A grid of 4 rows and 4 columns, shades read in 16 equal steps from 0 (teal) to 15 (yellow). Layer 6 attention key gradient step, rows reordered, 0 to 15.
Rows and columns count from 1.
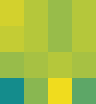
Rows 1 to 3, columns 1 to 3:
13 11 9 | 12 11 9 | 9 10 11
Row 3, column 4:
10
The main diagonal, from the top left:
13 11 11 5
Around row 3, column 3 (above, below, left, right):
9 15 10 10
